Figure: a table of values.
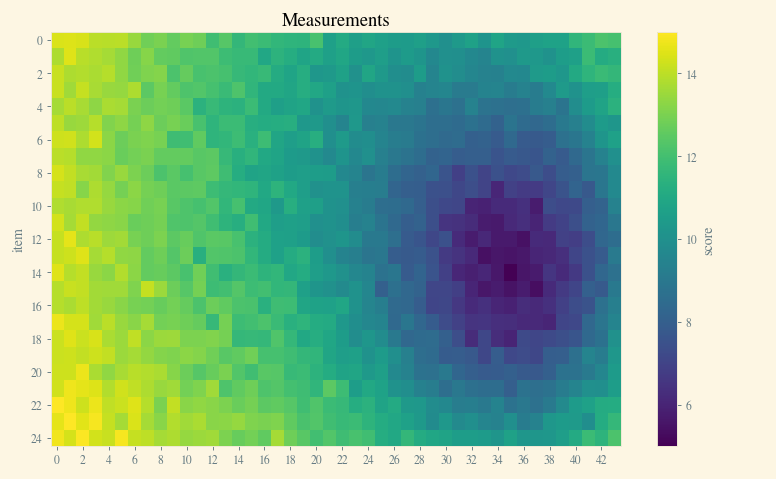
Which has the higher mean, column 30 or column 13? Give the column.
13
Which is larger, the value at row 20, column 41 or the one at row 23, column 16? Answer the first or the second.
the second
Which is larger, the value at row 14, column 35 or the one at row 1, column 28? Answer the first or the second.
the second
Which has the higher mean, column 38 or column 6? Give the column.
6
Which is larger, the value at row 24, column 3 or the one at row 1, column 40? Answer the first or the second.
the first
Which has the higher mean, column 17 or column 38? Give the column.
17
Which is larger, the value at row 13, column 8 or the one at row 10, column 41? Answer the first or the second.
the first
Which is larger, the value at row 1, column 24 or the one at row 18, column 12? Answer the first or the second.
the second
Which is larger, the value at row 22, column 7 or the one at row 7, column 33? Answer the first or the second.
the first
